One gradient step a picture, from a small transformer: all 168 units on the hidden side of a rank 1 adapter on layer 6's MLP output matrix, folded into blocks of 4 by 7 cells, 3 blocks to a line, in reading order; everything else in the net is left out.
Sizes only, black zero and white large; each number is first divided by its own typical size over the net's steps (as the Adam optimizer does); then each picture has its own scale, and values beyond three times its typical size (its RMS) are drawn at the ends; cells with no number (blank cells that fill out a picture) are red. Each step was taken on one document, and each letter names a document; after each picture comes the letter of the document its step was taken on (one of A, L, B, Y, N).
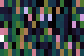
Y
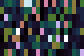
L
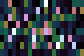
L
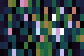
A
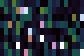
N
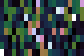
A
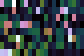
L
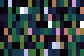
N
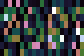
L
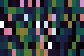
A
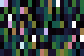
Y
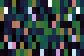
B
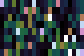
N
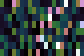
N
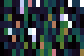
A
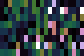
L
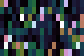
B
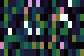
A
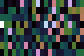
A
